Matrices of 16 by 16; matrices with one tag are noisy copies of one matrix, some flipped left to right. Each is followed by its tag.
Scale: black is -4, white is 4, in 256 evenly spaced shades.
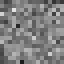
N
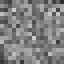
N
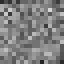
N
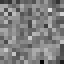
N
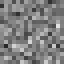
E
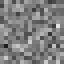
E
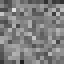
N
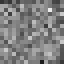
N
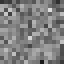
N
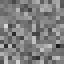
E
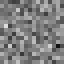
E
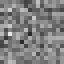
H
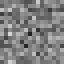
H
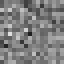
H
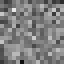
N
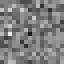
H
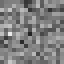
H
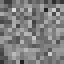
N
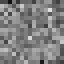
N
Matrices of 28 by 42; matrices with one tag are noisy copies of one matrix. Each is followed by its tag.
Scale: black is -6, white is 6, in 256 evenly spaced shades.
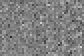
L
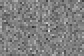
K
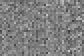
L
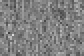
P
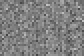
L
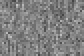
P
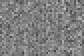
L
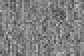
P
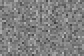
K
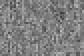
P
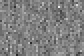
P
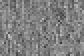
P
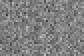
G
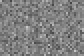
G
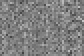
L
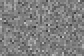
K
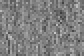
P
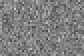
K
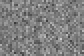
G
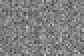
G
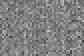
L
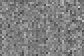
L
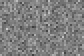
K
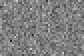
K
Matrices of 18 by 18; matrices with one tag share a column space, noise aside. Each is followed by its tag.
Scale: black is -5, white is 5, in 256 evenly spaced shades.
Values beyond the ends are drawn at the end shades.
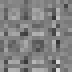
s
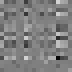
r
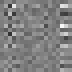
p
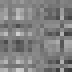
s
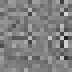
r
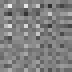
p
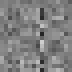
s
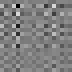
p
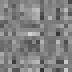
s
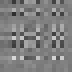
r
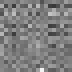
p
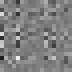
r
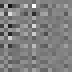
p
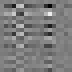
p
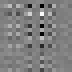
p
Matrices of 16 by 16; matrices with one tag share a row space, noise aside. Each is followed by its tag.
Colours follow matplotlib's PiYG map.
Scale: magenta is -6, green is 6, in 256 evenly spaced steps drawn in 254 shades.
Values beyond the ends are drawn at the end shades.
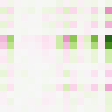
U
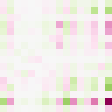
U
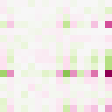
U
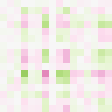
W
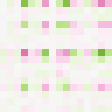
W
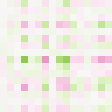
W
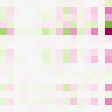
U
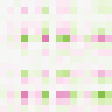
W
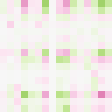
W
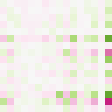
U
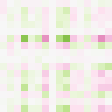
W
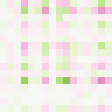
W
